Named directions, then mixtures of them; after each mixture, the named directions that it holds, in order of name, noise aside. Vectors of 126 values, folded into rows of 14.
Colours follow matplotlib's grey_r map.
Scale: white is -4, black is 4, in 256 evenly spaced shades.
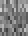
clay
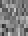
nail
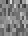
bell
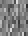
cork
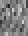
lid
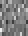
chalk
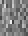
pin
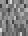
bell, chalk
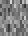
bell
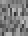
lid, nail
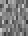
chalk, pin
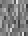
cork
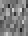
lid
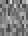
bell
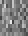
pin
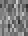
bell, clay, cork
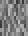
bell, cork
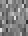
chalk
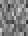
chalk, cork, lid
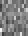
chalk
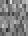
bell, clay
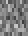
bell, chalk, lid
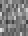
chalk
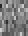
chalk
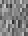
cork, pin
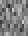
bell, lid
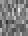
chalk, lid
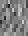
lid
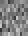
chalk, nail
